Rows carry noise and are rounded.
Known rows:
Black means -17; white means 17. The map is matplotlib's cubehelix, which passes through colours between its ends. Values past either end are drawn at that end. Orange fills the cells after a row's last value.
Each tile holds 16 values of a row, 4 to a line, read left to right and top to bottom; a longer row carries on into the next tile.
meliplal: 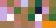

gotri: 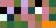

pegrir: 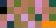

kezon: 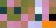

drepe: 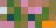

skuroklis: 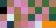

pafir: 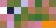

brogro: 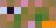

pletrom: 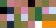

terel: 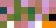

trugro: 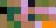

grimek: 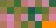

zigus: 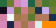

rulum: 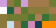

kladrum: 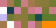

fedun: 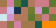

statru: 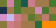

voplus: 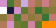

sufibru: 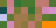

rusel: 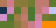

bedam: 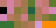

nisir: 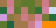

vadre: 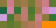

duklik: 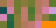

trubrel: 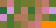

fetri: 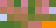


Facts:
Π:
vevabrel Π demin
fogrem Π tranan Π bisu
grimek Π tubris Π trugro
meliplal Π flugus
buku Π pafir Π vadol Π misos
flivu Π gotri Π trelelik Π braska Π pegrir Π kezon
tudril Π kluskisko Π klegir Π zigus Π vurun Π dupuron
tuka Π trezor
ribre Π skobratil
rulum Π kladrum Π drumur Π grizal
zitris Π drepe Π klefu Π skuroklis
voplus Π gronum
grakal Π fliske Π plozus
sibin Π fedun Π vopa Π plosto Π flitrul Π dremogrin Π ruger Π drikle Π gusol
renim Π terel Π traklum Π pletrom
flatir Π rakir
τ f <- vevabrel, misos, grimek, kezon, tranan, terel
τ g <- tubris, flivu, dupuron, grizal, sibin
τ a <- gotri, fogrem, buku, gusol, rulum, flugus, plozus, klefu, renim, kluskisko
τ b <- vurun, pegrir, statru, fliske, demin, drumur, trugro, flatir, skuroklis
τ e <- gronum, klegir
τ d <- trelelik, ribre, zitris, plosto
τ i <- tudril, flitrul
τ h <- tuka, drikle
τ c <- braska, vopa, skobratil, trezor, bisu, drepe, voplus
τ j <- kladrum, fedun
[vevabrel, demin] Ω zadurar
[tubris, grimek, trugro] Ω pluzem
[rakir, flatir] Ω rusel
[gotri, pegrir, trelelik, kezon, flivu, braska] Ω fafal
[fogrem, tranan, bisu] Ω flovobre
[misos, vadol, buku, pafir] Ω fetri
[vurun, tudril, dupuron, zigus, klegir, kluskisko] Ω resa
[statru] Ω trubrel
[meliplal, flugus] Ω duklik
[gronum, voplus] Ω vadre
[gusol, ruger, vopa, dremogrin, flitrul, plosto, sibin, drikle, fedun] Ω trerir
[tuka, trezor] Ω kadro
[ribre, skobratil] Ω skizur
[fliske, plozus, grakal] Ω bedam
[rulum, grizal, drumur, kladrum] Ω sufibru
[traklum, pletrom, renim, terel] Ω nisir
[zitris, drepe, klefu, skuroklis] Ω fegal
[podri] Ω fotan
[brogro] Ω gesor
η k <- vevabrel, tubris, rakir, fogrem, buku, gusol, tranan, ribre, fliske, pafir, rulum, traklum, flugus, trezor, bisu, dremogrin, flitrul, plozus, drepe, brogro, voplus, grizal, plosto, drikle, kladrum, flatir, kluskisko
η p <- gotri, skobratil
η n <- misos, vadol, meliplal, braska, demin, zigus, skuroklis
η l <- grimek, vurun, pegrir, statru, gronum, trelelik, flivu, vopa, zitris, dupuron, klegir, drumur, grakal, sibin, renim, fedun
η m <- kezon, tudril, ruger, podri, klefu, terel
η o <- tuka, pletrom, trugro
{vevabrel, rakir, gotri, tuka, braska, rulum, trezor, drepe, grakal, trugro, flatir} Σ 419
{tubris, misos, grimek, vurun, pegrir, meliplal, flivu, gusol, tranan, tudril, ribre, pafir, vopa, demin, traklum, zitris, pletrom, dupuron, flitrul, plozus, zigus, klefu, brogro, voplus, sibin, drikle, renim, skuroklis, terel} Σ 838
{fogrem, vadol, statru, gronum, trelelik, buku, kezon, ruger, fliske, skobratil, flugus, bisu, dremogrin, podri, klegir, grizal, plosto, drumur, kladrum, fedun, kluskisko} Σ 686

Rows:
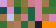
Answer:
grakal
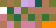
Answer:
tranan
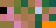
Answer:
klegir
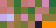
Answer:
flivu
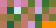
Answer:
plozus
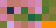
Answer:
fliske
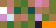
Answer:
sibin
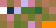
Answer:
ribre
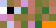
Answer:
buku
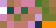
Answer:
fogrem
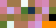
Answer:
tudril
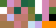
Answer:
ruger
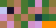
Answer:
grizal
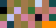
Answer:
vurun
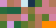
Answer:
tuka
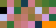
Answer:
trelelik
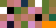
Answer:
dremogrin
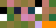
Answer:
skobratil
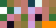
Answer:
gusol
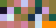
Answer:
demin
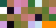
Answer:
flitrul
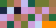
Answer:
braska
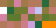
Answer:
bisu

